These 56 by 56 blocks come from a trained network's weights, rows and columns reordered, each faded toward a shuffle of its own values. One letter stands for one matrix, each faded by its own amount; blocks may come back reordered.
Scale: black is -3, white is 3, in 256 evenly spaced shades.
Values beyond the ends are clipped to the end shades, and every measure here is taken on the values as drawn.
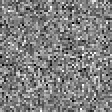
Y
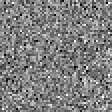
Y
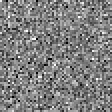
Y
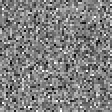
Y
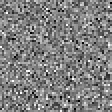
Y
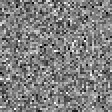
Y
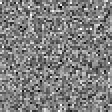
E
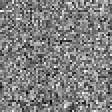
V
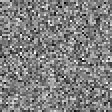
E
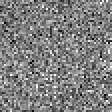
Y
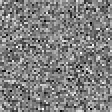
V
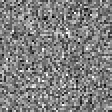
E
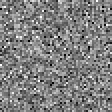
Y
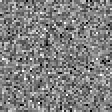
Y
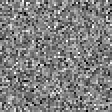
Y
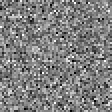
Y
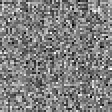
V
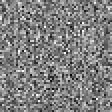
V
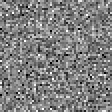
Y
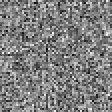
V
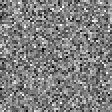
E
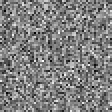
V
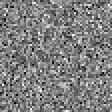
Y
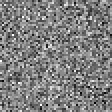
V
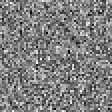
V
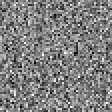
E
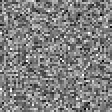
E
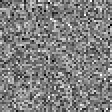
E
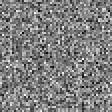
V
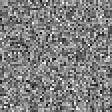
E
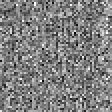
V
